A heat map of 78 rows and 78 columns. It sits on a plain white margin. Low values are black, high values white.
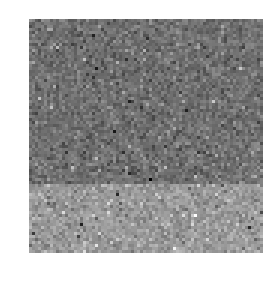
Seam: horizontal, 70% of the way down, the bottom part higher. Stripes: none. Average level on the scale: 50%.
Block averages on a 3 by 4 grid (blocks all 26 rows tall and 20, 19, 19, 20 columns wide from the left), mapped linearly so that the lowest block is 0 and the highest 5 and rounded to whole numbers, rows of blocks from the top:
0 0 0 0 | 0 0 0 0 | 5 5 5 5
